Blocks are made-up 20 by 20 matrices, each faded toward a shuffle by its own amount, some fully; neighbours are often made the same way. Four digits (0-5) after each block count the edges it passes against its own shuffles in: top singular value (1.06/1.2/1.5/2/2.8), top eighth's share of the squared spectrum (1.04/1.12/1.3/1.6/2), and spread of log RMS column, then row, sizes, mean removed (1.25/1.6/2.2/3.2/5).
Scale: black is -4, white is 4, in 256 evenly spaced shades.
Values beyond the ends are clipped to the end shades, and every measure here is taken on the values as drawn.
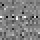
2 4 1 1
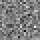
2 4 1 1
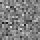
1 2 1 0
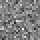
0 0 0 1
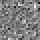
0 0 0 0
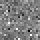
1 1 0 0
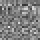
3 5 1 2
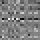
4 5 2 3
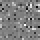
3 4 1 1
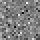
0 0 0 0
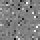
0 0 0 0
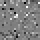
1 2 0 0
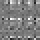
4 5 2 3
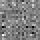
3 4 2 1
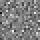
0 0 0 0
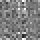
3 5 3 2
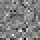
2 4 0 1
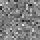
0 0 0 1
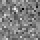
0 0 0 0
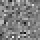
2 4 2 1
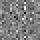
2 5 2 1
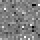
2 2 0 0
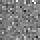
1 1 0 0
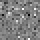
1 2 0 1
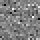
1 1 0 0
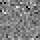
0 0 0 1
